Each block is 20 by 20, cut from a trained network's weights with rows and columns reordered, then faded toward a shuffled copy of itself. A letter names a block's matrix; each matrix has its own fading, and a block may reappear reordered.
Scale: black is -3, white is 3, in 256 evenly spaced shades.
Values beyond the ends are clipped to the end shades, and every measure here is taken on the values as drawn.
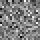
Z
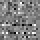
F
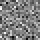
Z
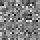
F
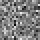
Z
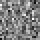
Z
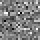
F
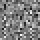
Z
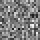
Z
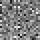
Z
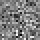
Z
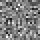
Z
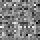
F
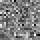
F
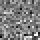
F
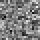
Z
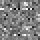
F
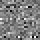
F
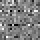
F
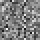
Z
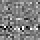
F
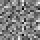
Z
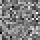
Z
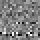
F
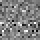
F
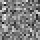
Z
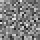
Z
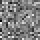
Z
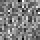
Z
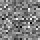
F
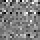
F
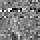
F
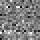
F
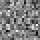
Z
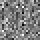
Z
